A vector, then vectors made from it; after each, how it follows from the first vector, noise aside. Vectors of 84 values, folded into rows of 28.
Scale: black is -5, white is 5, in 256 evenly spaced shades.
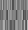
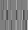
partly zeroed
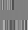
partly zeroed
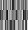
scaled up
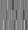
partly zeroed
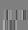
partly zeroed
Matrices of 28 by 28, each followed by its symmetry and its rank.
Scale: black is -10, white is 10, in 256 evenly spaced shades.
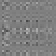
neither, rank two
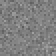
symmetric, full rank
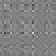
symmetric, rank three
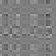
neither, rank two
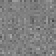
neither, rank five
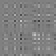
symmetric, rank two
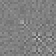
symmetric, rank five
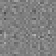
neither, rank five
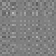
symmetric, rank three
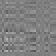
neither, rank two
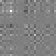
symmetric, rank three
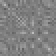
symmetric, rank five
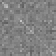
symmetric, rank five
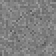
symmetric, full rank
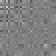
symmetric, rank three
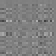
neither, rank two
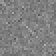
symmetric, full rank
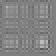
symmetric, rank two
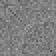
symmetric, full rank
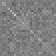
symmetric, rank five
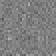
neither, rank five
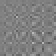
symmetric, rank three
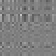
neither, rank two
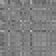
symmetric, rank two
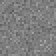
symmetric, full rank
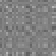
symmetric, rank two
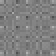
symmetric, rank two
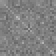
symmetric, rank five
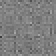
neither, rank five
